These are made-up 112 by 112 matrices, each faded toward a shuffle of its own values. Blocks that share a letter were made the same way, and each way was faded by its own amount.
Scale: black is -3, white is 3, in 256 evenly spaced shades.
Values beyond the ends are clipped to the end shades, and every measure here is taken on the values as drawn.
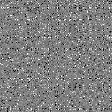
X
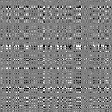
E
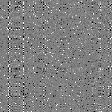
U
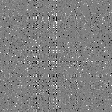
U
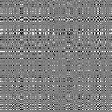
E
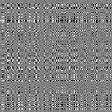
E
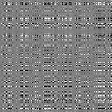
E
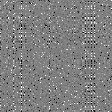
U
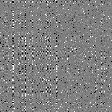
U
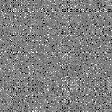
X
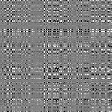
E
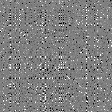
U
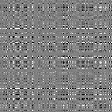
E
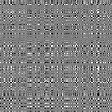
E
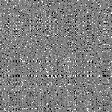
X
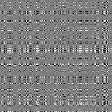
E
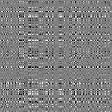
E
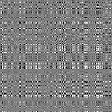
E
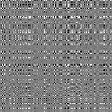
E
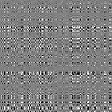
E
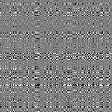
E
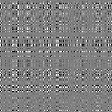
E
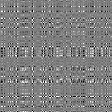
E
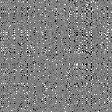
U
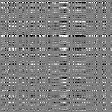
E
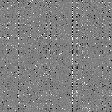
U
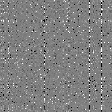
U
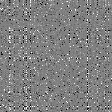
U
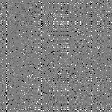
U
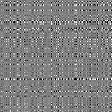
E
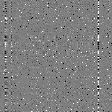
U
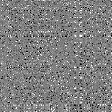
X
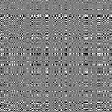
E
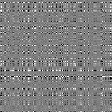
E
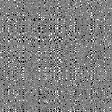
U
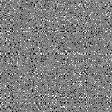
X
